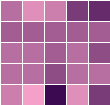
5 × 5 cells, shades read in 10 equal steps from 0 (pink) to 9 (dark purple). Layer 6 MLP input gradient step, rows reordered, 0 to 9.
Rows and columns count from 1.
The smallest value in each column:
2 0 2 1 3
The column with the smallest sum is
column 2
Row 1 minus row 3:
0 -2 -2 3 2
